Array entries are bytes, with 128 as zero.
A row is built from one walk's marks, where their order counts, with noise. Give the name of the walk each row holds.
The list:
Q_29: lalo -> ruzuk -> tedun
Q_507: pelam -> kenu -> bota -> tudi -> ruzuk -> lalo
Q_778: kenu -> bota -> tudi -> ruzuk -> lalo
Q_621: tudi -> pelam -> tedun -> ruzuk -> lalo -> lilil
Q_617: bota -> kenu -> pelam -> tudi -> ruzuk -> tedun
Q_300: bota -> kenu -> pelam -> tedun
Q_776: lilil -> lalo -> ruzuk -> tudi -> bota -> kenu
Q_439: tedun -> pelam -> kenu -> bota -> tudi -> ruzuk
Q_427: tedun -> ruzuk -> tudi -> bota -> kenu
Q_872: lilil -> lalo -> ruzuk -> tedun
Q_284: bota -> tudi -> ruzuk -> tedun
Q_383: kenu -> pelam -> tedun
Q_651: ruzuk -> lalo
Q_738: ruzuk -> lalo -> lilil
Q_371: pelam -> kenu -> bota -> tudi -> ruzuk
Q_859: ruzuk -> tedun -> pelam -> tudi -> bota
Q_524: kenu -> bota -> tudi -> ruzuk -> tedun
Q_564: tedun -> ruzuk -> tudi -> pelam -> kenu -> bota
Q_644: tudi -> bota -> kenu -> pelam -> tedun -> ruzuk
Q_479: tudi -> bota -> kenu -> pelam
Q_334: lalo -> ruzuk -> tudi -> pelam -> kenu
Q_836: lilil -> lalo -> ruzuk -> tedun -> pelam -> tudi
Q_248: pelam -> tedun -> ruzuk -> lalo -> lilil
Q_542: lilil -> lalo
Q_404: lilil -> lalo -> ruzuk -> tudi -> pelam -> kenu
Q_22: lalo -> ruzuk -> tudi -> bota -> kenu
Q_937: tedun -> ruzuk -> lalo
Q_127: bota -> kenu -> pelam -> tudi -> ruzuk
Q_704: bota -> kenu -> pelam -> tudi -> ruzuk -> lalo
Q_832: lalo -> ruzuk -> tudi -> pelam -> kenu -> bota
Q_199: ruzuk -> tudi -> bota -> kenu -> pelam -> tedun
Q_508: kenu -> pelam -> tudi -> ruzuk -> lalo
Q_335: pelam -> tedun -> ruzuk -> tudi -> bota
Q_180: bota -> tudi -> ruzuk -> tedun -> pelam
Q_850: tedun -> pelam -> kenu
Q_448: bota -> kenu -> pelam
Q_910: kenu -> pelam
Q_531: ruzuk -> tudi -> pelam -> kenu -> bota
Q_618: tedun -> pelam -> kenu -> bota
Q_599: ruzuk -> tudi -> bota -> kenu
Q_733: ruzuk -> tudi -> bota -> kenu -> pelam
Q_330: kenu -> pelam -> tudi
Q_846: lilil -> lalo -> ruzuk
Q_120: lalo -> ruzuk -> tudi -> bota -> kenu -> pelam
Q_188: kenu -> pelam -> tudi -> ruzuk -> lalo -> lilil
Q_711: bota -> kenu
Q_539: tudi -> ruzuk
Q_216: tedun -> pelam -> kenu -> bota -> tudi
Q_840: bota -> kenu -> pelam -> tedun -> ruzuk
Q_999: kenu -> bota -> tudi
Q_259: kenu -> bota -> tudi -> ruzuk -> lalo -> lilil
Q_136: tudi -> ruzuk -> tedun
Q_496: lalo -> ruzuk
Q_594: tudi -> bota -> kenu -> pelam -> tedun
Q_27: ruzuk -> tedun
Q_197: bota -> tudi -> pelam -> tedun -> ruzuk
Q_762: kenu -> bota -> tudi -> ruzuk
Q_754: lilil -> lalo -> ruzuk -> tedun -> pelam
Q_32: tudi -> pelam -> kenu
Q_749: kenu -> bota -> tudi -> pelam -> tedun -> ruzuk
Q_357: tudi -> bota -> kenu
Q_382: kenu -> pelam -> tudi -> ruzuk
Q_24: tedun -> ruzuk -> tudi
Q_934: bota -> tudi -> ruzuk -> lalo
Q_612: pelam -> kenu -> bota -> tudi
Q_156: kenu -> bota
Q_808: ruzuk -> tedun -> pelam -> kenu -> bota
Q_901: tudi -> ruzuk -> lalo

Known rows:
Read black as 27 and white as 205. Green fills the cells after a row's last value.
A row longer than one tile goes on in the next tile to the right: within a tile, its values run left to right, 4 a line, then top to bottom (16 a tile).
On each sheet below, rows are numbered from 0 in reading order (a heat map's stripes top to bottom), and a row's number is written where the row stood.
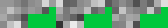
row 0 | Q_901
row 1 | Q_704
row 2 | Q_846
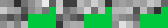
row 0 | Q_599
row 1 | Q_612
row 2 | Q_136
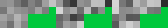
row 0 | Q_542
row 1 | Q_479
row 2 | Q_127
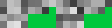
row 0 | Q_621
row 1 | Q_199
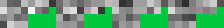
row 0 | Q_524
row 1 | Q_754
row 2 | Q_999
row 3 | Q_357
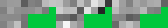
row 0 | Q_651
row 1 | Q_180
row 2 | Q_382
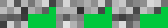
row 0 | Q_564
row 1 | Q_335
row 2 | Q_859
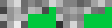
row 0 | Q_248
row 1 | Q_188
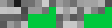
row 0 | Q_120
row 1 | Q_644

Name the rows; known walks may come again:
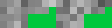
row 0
Q_651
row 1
Q_383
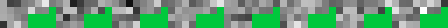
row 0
Q_259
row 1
Q_404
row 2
Q_120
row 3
Q_738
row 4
Q_32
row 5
Q_840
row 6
Q_872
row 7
Q_524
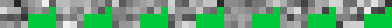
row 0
Q_599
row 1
Q_197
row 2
Q_330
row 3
Q_127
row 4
Q_542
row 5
Q_836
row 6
Q_617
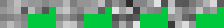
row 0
Q_27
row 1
Q_539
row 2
Q_733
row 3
Q_778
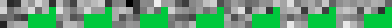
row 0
Q_612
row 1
Q_762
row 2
Q_776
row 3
Q_357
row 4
Q_754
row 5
Q_335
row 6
Q_136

